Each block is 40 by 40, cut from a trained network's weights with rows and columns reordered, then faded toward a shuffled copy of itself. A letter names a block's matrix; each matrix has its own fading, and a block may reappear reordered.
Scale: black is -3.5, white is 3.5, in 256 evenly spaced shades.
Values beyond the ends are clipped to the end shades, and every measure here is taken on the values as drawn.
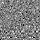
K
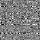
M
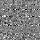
M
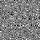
K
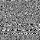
M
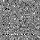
K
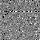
K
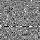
K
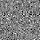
K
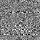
M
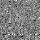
K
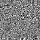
M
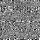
M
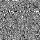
K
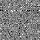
K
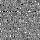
K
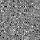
K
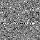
K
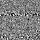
M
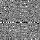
K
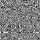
M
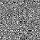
K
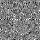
K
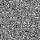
M
